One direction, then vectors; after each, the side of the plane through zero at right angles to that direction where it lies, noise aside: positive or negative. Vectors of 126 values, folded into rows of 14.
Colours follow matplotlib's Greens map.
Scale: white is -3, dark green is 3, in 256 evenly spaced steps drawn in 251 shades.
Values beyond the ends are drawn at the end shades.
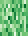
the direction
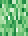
negative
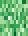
negative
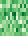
positive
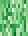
negative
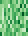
positive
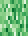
positive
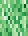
positive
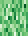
positive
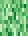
positive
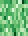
negative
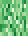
negative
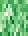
positive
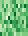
positive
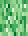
negative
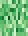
positive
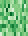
negative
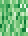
negative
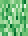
negative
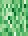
positive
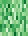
negative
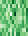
positive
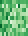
negative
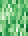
positive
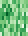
negative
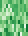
positive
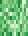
positive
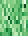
positive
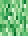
negative
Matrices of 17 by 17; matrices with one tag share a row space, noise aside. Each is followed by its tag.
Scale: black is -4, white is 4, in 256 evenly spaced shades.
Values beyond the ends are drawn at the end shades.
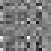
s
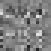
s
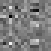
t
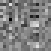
t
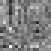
t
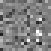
s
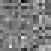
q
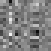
t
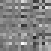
q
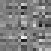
q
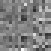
q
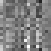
s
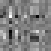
t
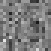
t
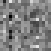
t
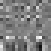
s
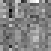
t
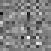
s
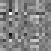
t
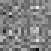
t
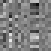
t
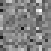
s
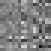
q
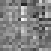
q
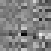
q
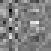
t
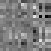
q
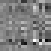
q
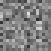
s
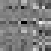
q
